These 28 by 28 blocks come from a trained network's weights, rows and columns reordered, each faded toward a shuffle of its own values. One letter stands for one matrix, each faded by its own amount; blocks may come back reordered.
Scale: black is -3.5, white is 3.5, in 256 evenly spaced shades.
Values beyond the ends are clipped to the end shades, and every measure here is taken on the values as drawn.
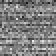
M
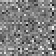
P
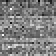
M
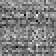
M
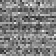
M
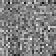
P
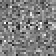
P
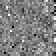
P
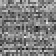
M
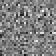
P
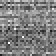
M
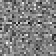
P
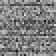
M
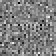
P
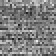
M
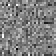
P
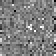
P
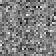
P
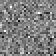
P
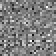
P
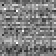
M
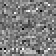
P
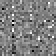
P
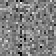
P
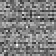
M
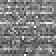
M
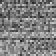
M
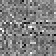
P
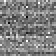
M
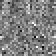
P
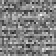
M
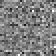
P
